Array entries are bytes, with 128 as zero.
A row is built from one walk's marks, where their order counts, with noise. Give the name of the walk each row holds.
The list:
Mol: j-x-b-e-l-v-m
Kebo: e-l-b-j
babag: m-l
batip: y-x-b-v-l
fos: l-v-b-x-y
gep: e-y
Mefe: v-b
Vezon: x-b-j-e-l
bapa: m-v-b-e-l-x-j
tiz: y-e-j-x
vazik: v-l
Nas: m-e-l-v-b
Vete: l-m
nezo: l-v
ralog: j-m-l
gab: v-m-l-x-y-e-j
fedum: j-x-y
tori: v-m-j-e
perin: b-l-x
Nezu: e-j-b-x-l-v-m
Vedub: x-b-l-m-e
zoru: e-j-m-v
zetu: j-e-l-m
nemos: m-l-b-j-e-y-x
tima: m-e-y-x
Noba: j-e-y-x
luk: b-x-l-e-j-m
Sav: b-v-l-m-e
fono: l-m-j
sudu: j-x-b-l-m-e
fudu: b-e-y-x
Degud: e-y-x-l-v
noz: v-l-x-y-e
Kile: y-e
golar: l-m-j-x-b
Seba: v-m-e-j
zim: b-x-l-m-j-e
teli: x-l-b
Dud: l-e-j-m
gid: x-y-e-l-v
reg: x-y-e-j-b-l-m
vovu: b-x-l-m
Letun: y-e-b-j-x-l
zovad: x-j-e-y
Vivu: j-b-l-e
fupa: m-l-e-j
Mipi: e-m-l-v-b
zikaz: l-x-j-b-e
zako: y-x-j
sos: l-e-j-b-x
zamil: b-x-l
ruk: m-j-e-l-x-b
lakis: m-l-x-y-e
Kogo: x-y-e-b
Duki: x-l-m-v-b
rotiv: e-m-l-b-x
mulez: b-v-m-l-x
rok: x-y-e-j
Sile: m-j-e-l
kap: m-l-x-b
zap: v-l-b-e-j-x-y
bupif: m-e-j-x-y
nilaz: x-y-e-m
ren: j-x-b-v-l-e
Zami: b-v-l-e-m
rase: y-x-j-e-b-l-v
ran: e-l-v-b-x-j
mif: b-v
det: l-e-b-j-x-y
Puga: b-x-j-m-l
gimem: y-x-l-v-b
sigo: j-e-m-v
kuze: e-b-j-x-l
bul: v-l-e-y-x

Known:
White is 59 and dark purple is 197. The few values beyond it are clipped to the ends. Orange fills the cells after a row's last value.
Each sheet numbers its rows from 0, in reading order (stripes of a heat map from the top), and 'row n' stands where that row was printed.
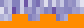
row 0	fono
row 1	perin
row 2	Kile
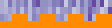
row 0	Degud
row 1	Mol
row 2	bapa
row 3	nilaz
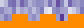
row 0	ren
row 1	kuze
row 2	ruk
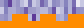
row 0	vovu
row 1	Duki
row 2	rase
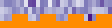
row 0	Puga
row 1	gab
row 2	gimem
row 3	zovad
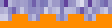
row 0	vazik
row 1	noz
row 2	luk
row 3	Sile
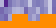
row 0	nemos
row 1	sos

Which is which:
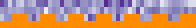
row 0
Mefe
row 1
Vedub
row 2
babag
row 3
fedum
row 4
reg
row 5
zako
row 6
tiz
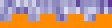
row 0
mulez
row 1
zoru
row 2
gep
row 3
fos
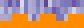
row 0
Dud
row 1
gid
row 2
lakis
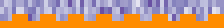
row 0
ran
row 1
rotiv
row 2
golar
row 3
mif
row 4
Letun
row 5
Vete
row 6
Vezon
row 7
Kebo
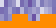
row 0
Noba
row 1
kap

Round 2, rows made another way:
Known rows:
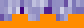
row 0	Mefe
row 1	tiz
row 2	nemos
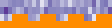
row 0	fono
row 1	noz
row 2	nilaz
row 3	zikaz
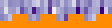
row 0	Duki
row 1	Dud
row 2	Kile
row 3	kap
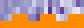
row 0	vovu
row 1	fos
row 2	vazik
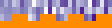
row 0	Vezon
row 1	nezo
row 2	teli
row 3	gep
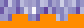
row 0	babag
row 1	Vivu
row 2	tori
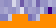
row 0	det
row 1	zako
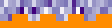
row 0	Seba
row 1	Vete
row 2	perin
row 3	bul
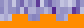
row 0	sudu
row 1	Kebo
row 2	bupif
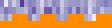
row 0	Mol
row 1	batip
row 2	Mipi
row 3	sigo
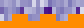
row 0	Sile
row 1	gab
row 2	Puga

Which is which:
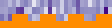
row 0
sos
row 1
zoru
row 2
bapa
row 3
Nas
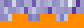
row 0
Letun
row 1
zamil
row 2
fedum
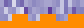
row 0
kuze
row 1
zim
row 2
reg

